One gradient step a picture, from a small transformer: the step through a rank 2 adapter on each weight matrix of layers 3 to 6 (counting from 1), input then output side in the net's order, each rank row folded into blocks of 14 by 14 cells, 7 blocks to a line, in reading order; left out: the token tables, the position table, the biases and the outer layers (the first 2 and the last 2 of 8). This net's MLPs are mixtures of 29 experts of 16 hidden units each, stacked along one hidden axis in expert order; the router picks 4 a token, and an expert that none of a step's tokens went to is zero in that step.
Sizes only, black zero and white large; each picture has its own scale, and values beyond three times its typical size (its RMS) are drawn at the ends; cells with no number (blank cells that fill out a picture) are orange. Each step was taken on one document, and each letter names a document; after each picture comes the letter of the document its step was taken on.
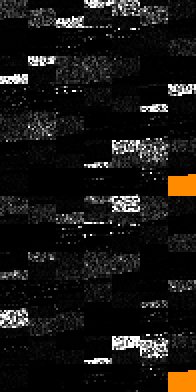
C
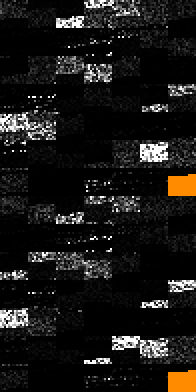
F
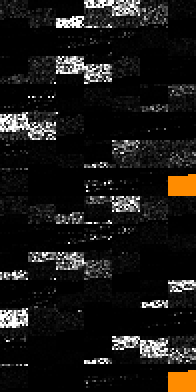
F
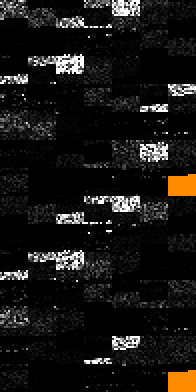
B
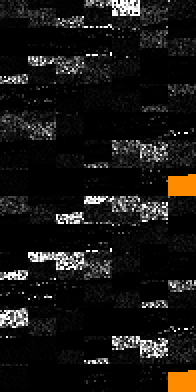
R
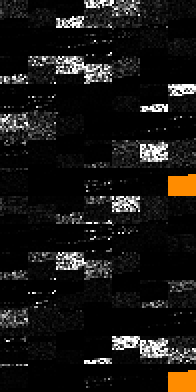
F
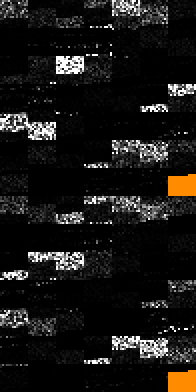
R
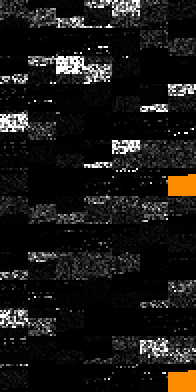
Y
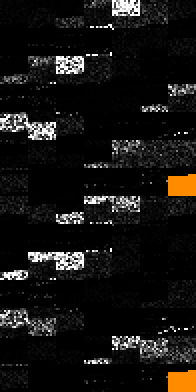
R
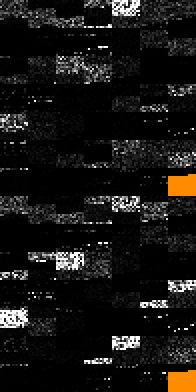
Y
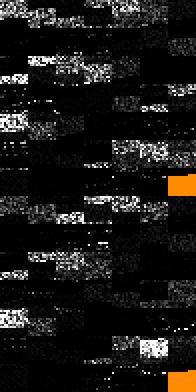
Y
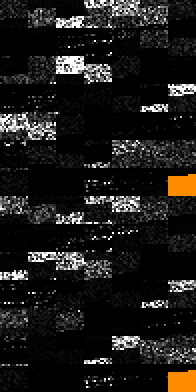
F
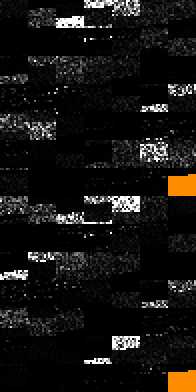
C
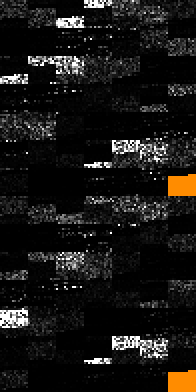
C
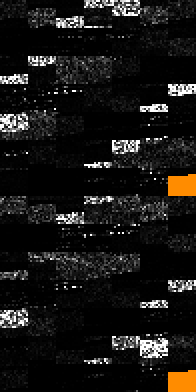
C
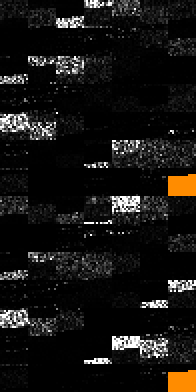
C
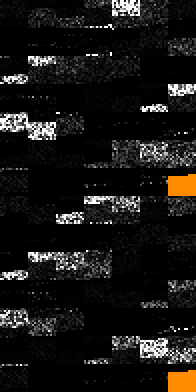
R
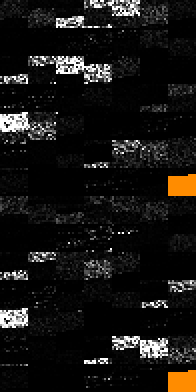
F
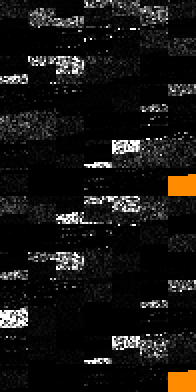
C
